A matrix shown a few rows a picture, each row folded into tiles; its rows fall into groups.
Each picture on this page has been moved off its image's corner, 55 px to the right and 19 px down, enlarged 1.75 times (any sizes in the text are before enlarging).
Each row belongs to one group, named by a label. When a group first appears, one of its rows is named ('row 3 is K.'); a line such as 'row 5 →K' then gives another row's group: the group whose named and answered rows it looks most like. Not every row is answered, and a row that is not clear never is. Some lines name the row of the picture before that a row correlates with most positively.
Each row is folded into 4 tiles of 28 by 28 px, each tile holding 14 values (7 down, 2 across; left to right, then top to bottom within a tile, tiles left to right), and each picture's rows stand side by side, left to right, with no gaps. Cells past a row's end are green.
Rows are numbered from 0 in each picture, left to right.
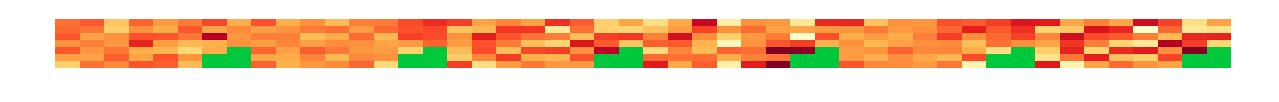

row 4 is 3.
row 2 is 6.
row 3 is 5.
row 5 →6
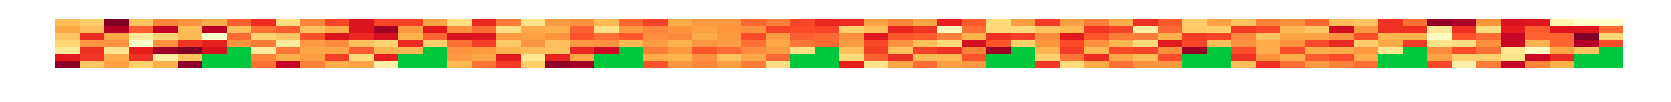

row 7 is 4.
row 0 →5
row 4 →6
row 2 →5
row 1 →3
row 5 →6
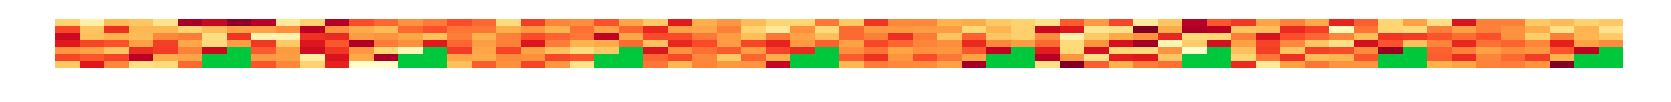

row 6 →6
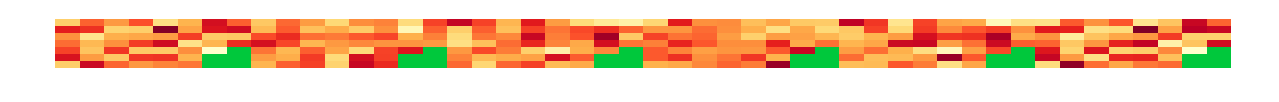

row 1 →5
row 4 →4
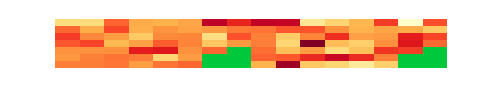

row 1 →4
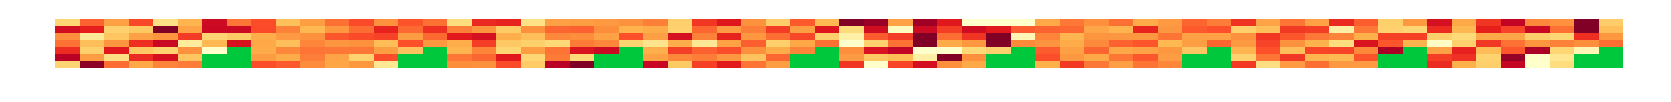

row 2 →5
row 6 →6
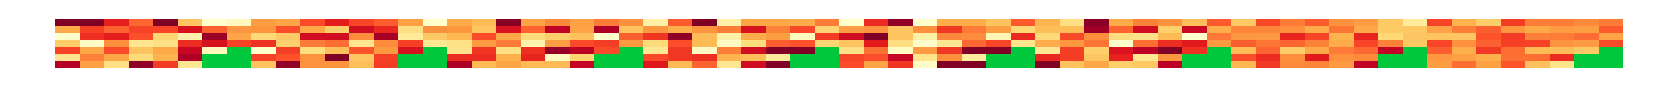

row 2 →5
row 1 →3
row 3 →5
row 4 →5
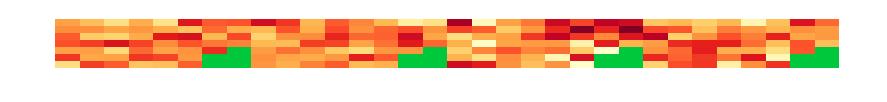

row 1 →4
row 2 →3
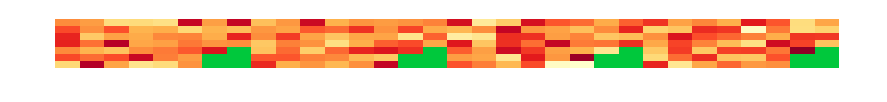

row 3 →6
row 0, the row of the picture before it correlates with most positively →0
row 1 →5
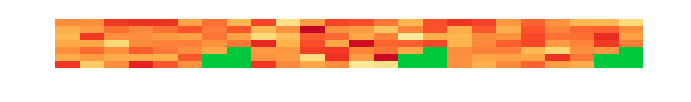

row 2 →4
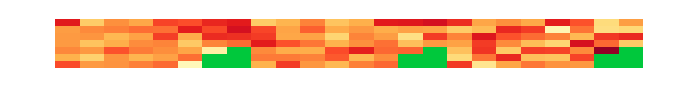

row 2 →6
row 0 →3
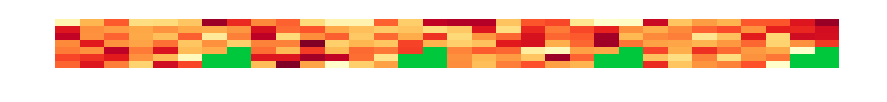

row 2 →4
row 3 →3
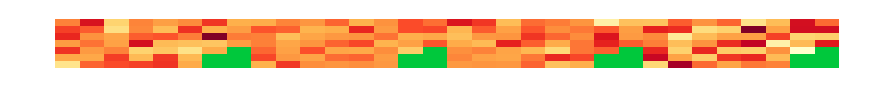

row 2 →4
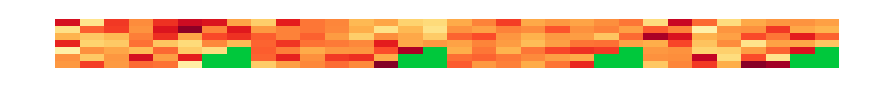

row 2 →5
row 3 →5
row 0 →3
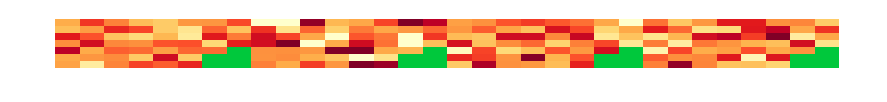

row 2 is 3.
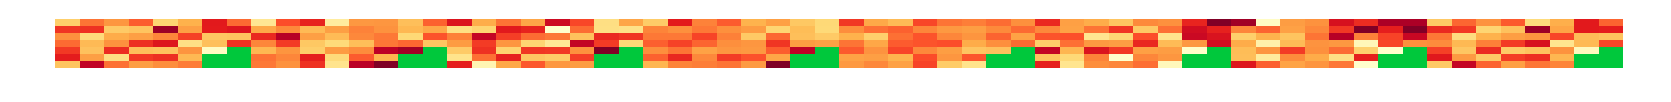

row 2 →6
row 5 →3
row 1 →5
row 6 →3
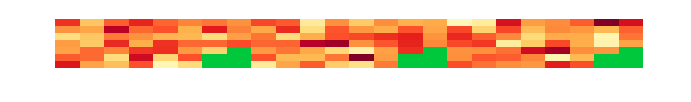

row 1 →4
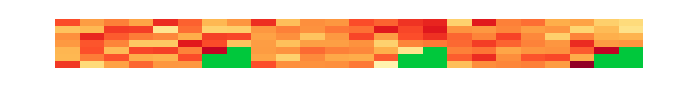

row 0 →6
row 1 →3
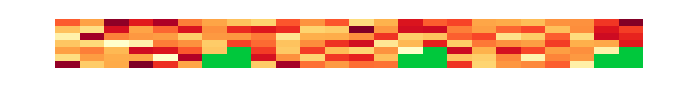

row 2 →3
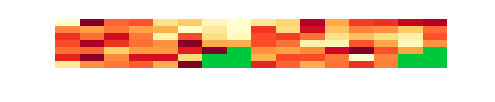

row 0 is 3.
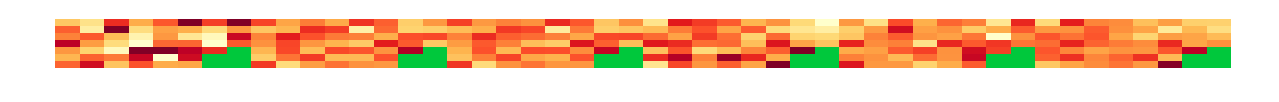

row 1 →6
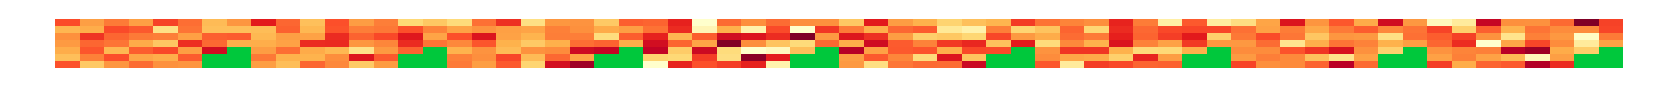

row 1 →4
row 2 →5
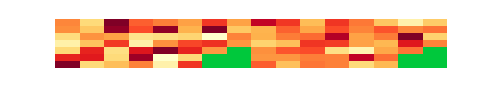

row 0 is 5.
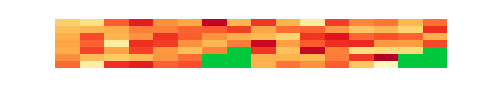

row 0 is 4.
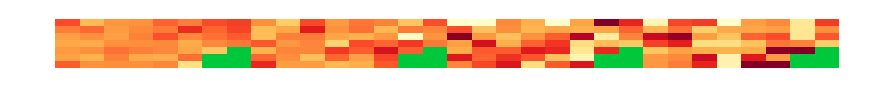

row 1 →5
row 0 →3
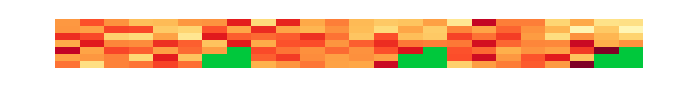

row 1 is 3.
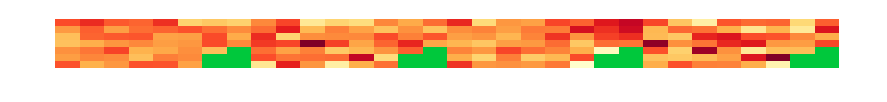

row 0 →4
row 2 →3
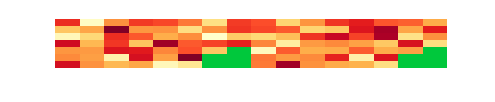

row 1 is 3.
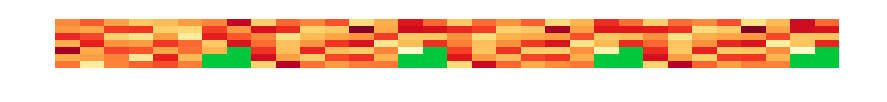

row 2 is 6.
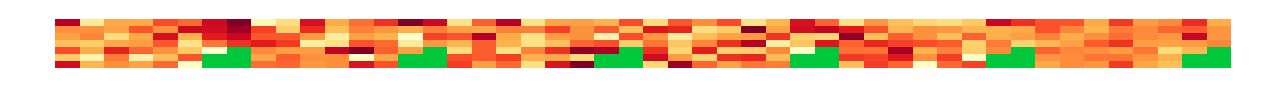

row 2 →5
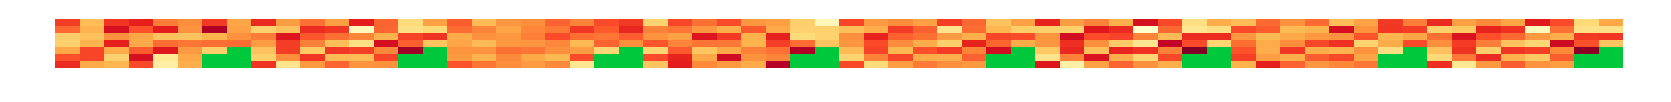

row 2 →3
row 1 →6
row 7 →6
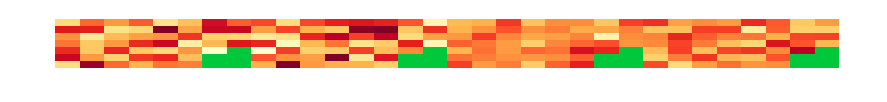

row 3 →6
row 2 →5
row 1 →3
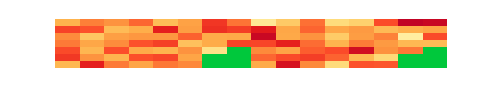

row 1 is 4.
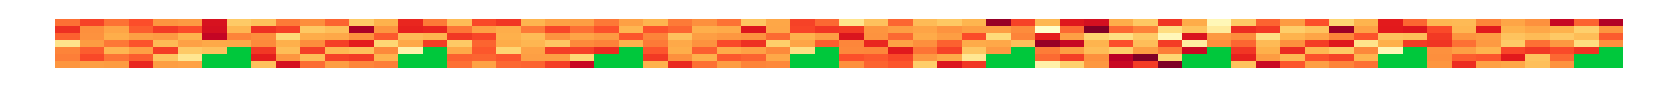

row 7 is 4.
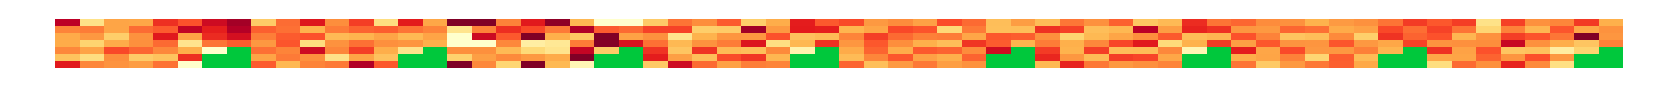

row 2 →4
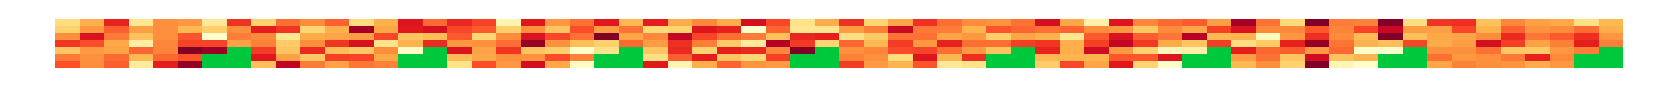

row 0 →5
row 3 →6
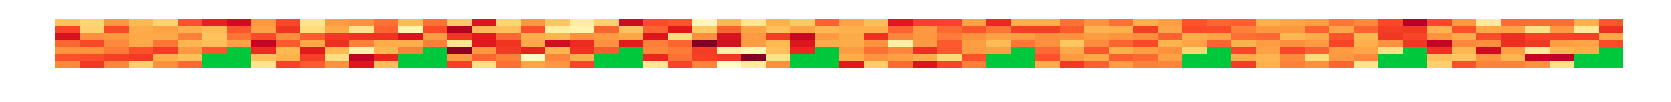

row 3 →4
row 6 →3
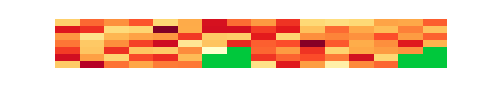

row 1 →4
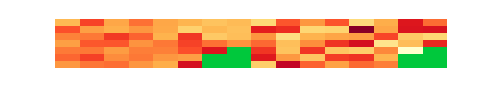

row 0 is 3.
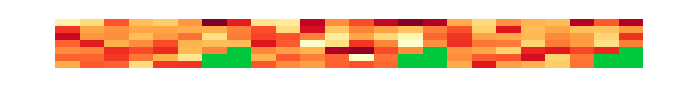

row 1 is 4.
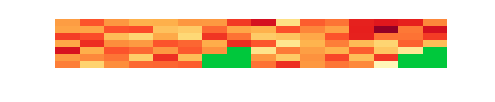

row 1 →3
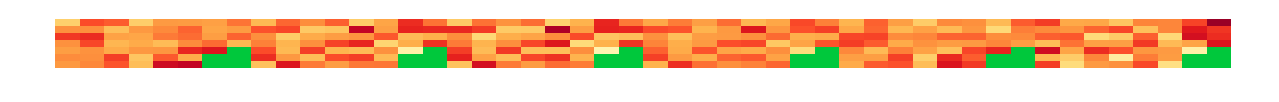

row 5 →3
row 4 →5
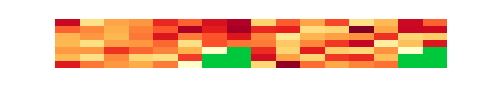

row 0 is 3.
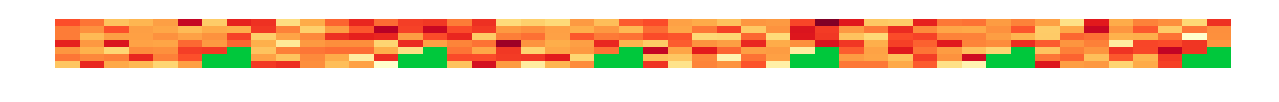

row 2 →4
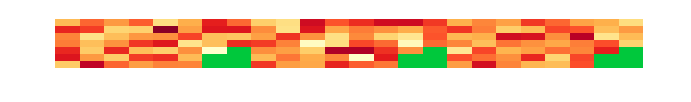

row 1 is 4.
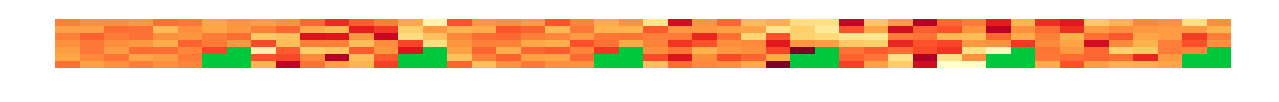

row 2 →6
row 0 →6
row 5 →4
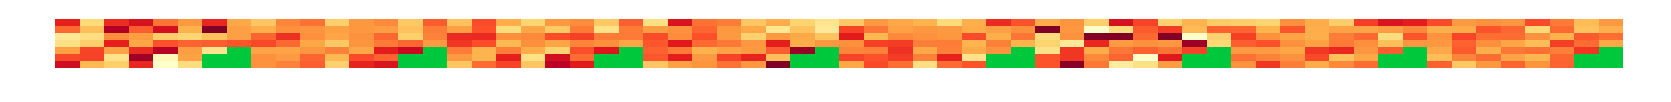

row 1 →5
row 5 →3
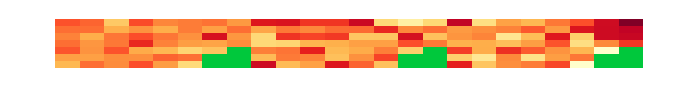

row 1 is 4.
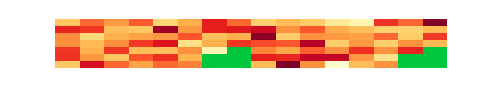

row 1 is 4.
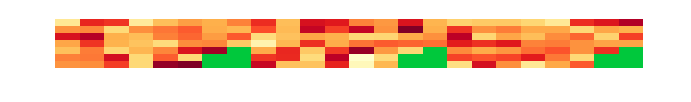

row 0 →5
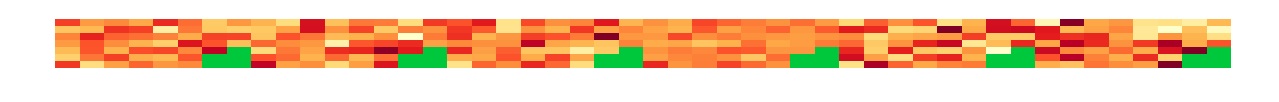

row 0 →6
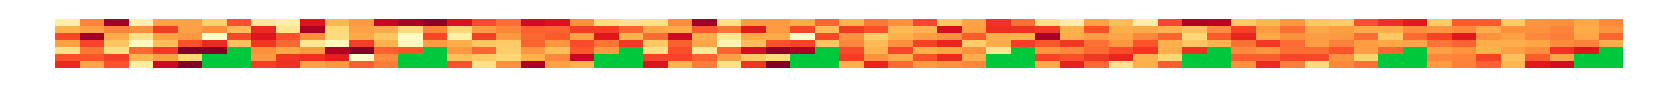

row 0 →5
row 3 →5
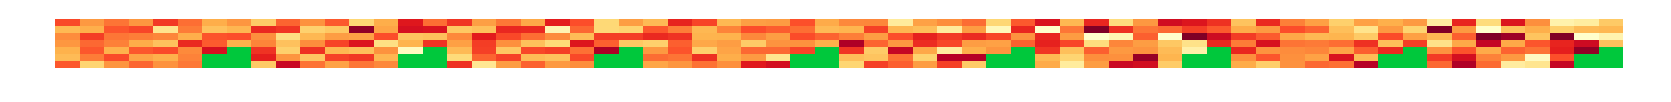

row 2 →6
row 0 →6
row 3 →5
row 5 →3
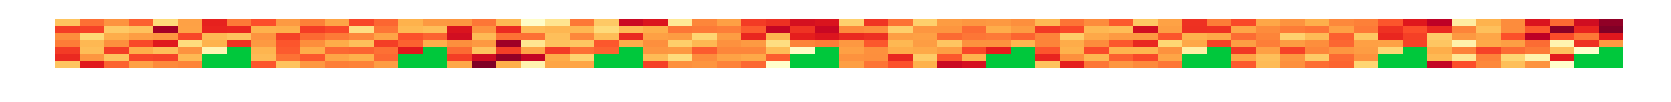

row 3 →3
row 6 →3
